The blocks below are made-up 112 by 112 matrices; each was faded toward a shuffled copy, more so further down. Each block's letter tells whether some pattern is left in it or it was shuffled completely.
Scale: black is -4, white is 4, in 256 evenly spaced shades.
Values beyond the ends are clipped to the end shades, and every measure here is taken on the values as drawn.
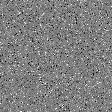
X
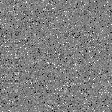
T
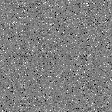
T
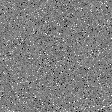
X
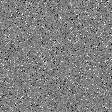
X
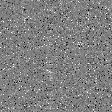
T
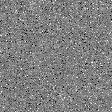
T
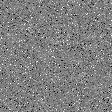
X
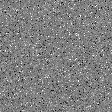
X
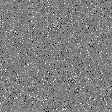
T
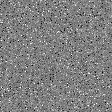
X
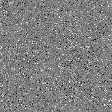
T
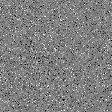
T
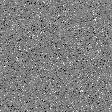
X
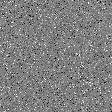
X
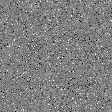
X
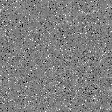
T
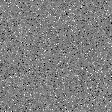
X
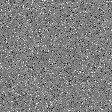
X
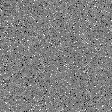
T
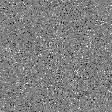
T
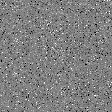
T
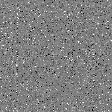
T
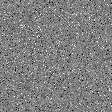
X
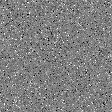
X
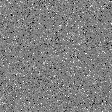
X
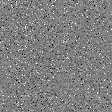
T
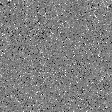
X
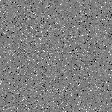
T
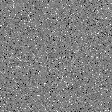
T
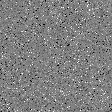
X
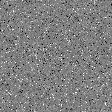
X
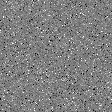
X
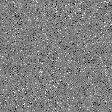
T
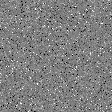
X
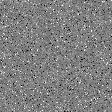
X
